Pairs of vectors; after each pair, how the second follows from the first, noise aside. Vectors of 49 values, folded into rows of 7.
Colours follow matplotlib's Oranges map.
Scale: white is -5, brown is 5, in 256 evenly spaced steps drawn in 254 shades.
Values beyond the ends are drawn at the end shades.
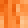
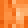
wrapped around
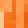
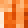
scaled up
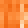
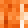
scaled up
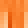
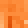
partly zeroed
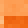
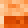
scaled up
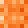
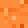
partly zeroed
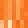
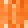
wrapped around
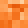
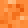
partly zeroed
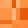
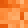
wrapped around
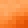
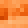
wrapped around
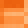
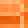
wrapped around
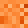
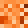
scaled up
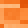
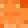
partly zeroed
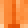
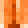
scaled up
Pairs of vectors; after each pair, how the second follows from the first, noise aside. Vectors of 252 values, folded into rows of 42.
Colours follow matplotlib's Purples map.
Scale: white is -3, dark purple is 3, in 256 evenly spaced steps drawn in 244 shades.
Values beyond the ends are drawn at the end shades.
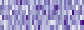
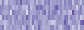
shrunk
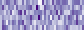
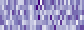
sign-scrambled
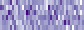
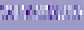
partly zeroed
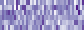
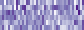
copied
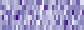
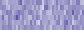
shrunk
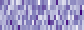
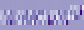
partly zeroed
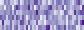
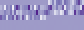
partly zeroed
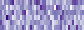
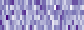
copied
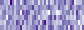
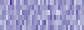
shrunk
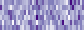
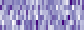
sign-scrambled
